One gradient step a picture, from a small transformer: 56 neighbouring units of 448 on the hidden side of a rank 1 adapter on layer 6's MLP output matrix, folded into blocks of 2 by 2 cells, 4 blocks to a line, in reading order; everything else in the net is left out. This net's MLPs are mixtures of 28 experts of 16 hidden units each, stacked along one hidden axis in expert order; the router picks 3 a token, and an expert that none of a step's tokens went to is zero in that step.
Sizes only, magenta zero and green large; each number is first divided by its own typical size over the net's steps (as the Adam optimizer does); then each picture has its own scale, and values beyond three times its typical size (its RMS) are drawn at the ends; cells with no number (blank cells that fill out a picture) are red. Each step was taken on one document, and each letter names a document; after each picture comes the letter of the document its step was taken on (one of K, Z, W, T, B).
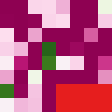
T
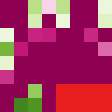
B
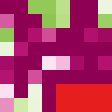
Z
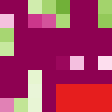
T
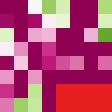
T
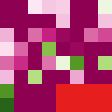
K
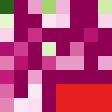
T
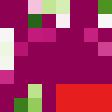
B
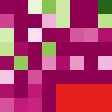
K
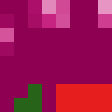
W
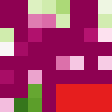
T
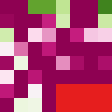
K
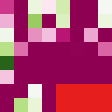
B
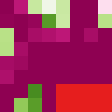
Z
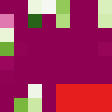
B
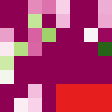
B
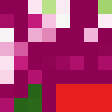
W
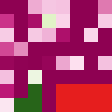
W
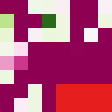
Z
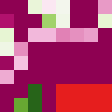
Z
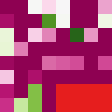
Z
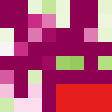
Z
